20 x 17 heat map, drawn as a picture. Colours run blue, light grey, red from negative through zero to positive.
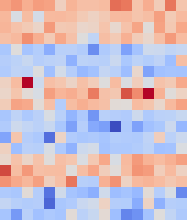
No single row or column stands out from its neighbours. The histogram is bell-shaped. Horizontal stripes repeat 3 times down the table.
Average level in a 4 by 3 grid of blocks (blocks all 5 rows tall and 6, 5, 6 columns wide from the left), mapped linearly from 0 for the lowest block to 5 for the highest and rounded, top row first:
545
334
102
222
